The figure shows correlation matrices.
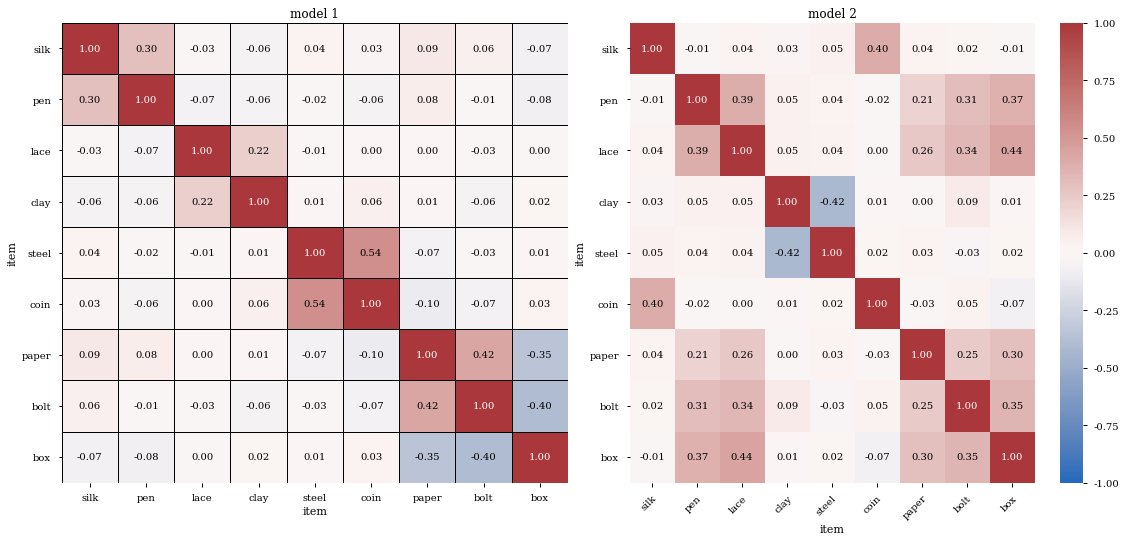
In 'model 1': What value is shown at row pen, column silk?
0.30
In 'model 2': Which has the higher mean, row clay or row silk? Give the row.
silk
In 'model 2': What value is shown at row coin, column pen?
-0.02
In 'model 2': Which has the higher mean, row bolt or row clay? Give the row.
bolt
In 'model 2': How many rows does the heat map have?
9
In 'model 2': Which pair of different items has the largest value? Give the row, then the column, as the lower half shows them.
box, lace
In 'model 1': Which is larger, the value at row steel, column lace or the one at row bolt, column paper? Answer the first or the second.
the second
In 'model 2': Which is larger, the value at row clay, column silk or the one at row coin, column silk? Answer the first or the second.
the second
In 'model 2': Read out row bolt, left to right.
0.02 0.31 0.34 0.09 -0.03 0.05 0.25 1.00 0.35
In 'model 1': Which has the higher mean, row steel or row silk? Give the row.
steel
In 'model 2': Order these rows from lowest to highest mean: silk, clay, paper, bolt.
clay, silk, paper, bolt
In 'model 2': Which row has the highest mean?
lace
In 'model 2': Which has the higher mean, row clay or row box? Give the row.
box
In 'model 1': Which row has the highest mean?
steel
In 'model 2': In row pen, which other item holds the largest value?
lace
